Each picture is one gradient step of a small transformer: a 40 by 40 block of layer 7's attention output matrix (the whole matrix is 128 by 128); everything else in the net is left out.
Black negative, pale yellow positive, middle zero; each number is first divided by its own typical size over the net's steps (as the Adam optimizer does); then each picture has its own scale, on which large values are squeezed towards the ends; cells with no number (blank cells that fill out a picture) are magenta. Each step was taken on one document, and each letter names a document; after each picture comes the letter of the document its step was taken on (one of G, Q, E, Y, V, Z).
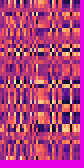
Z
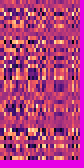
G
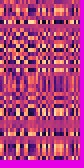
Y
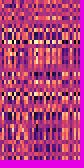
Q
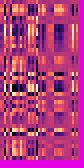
Y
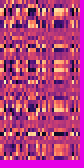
G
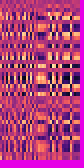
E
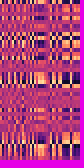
E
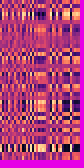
E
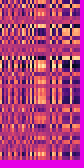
E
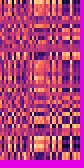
Z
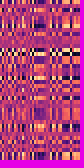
E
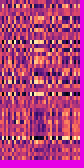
Q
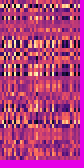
Q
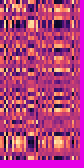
Y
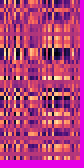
G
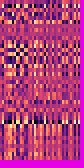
Q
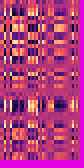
G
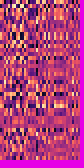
G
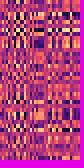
Z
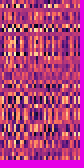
Q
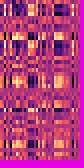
G
